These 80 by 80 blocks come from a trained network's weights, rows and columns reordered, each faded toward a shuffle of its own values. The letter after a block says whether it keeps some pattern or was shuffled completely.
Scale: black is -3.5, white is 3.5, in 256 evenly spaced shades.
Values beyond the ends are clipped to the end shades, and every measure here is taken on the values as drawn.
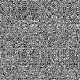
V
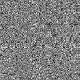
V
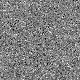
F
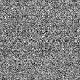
V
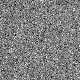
F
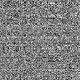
V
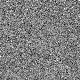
F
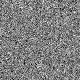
F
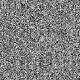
V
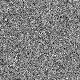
F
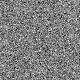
F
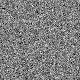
F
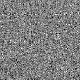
V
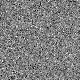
F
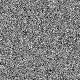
F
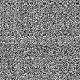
V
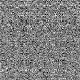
V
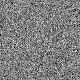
F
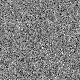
F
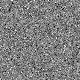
F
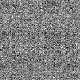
V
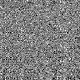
V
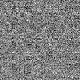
V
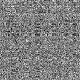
V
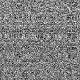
V
